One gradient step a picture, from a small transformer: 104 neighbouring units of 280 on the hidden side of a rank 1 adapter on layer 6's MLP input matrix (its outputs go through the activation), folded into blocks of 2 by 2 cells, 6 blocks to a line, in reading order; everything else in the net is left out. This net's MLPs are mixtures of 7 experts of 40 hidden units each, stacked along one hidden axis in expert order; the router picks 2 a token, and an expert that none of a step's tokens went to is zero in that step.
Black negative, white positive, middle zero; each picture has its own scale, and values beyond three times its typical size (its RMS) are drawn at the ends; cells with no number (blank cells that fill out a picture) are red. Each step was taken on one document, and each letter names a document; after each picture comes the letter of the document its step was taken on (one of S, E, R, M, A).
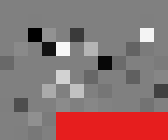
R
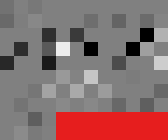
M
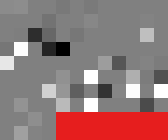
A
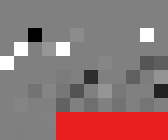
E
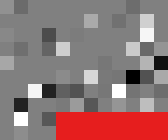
E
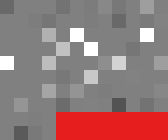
M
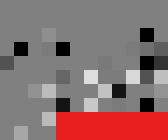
E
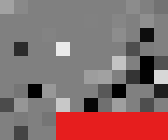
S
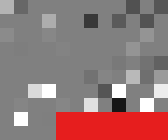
S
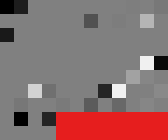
S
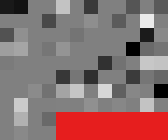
E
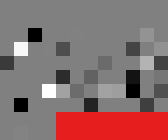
A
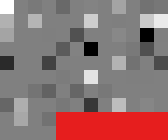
M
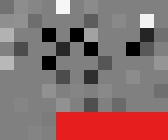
M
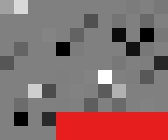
S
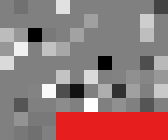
A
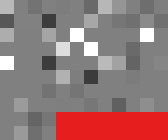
M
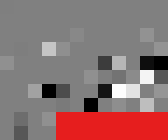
E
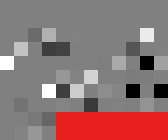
A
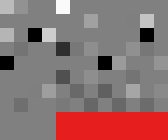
A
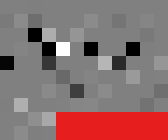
R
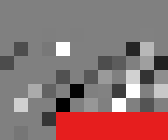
E
